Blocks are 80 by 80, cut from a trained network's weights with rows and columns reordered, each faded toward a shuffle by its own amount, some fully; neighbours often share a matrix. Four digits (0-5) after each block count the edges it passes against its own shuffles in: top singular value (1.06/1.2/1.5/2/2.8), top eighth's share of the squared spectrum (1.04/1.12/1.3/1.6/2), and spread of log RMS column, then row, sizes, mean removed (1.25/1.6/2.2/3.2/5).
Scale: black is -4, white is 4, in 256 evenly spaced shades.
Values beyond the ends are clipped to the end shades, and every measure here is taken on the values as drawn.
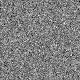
0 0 0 0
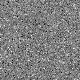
0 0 0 0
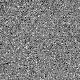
1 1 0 0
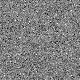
0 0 0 0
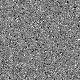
0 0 0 0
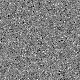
0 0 0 0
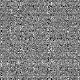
3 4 3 1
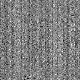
4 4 1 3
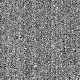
2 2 0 1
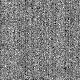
3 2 0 1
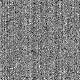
3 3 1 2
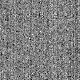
3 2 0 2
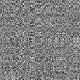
4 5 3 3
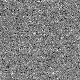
1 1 0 0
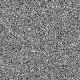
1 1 0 0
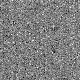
1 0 0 0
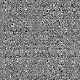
2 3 3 1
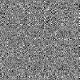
3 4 3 3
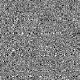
3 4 2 3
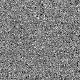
1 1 1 0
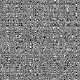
3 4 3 1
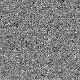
1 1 1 0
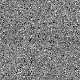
2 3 2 0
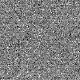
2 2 2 0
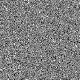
2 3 1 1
